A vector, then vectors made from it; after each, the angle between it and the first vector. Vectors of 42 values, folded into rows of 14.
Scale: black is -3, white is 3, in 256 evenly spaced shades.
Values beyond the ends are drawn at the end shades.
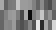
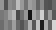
nearly parallel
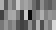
nearly parallel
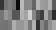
partly opposed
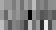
partly aligned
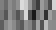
partly aligned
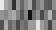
partly aligned
